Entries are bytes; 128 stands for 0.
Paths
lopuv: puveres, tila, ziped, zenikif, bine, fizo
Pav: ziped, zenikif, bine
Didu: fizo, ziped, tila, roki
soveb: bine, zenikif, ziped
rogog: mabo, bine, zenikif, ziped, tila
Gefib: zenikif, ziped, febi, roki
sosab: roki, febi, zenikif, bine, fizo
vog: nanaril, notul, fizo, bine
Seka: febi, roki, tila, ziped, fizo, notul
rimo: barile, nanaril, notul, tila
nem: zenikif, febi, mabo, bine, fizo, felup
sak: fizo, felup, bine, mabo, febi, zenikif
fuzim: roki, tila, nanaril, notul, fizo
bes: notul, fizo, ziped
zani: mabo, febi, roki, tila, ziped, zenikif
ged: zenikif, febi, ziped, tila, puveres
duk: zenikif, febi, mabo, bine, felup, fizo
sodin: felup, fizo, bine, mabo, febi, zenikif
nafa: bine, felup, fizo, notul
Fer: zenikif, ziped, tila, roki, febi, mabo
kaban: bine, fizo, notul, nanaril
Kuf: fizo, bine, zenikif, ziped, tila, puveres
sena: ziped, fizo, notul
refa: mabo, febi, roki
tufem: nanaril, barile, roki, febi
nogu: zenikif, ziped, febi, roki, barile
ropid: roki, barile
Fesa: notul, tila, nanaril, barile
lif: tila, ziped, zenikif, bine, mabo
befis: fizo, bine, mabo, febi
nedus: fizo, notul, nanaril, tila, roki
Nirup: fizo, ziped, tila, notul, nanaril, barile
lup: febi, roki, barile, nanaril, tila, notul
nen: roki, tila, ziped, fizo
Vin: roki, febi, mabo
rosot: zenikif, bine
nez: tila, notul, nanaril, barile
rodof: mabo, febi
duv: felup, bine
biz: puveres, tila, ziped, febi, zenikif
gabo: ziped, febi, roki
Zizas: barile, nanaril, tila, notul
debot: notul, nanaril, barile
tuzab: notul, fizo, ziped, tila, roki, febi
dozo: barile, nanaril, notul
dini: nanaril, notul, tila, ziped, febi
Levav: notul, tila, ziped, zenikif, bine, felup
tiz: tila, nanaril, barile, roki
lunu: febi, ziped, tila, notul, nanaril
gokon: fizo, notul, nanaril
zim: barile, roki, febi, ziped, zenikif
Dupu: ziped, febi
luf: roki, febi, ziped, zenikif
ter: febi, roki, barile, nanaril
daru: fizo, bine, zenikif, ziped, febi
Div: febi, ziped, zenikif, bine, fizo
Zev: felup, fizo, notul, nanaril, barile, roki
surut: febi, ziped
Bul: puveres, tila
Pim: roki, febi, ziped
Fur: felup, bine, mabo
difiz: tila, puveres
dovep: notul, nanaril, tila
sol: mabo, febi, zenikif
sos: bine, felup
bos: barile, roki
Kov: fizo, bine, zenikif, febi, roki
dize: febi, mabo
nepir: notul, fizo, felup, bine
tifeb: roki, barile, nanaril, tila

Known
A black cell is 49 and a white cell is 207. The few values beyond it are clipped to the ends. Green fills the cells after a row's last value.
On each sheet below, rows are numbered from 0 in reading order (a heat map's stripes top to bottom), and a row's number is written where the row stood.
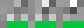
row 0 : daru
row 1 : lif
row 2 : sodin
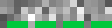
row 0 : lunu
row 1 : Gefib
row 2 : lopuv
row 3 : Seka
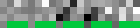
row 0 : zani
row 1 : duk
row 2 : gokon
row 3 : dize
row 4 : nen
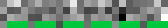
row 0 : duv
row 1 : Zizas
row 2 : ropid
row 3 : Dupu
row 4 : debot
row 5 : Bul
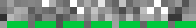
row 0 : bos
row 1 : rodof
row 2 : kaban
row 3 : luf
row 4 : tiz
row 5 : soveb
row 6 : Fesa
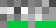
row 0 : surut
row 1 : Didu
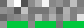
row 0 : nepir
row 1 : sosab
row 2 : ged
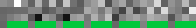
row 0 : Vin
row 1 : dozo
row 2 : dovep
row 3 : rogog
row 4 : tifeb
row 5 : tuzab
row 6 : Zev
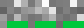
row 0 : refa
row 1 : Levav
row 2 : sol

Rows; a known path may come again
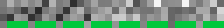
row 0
rimo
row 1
nez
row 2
ter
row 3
bos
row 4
Fer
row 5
nem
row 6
Vin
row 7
Div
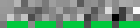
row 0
daru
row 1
nedus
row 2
Kuf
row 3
fuzim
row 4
dize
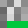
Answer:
Pim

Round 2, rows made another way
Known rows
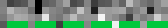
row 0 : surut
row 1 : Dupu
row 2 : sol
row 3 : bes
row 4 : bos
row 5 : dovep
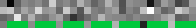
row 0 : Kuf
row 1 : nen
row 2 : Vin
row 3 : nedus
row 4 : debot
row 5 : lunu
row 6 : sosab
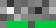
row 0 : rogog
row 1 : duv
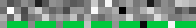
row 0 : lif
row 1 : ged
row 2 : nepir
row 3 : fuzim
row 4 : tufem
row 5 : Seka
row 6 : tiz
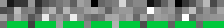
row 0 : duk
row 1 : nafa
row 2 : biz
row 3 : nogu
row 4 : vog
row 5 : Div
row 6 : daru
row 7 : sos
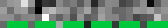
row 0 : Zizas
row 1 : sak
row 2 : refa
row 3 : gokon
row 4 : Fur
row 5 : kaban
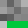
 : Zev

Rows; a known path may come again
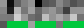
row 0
sena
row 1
Kov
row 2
nepir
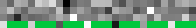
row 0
ropid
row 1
tifeb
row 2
tuzab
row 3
tiz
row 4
ter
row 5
lopuv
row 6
difiz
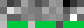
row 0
sosab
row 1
Pim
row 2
daru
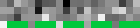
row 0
bos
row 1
bes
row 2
gabo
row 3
dini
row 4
Nirup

